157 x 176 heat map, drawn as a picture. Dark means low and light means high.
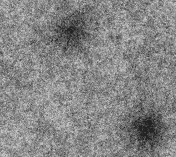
Two dips sink into the field. The texture is blotchy. No single row or column stands out from its neighbours. The bottom right is the ninth with the lowest average. Neither half mirrors the other.
